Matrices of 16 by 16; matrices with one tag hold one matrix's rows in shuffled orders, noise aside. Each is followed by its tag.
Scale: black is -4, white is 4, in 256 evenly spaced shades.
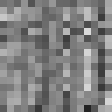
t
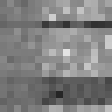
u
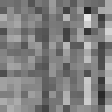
t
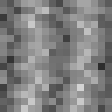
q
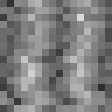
q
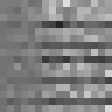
u
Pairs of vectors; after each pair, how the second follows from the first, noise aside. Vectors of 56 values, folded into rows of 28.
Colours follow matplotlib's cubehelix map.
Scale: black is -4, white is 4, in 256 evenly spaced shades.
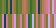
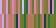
reversed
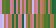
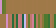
partly zeroed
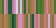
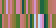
reversed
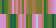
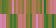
shrunk
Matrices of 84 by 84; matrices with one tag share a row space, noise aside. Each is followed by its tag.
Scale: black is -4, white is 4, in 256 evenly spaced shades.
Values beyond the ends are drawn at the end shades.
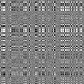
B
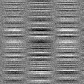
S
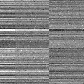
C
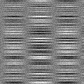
S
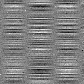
S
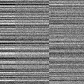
C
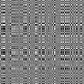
B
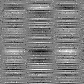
S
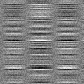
S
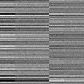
C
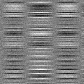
S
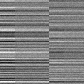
C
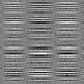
S
